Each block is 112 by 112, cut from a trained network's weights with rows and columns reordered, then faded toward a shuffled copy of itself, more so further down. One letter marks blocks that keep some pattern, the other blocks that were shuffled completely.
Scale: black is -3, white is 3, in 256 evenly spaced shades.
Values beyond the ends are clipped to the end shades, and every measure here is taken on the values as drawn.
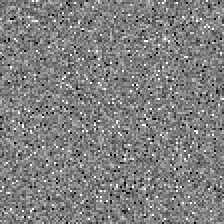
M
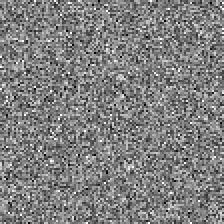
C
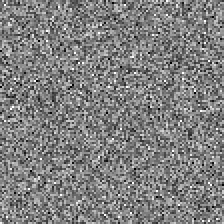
C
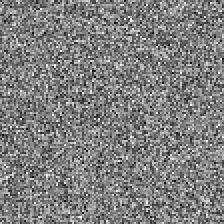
C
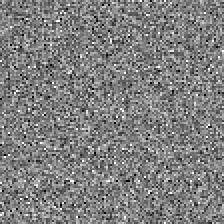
M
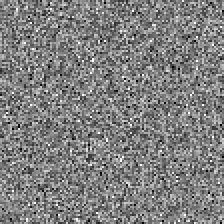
C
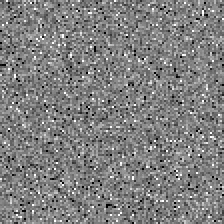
C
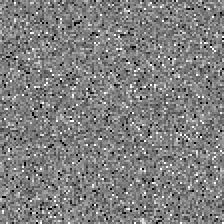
C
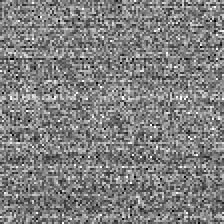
M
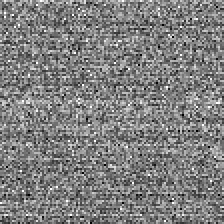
M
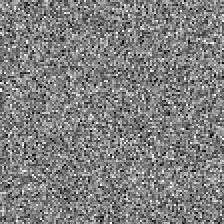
C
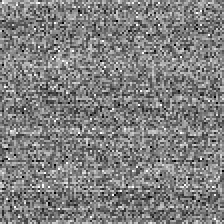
M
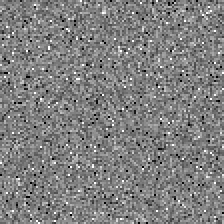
C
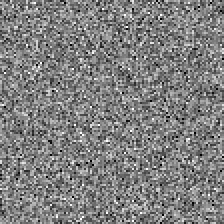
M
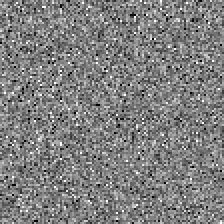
M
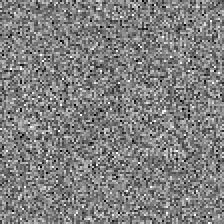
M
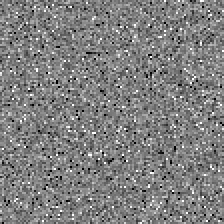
C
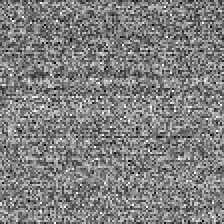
M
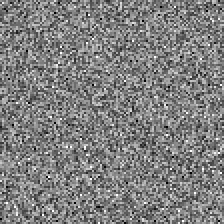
C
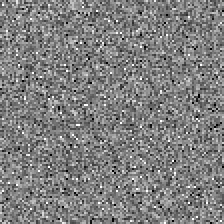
M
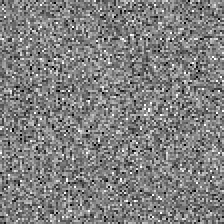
M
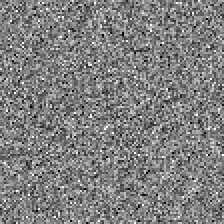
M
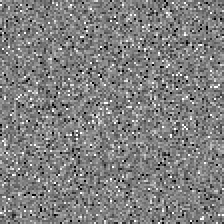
C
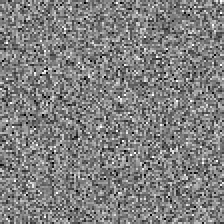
C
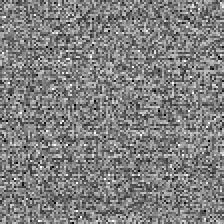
M
